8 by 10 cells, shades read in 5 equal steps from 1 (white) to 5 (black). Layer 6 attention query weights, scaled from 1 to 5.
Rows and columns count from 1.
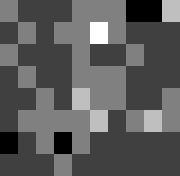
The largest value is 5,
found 4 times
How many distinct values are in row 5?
3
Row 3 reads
3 4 4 4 3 4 4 3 4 4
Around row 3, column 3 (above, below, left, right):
4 4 4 4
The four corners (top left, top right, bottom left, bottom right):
3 2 4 4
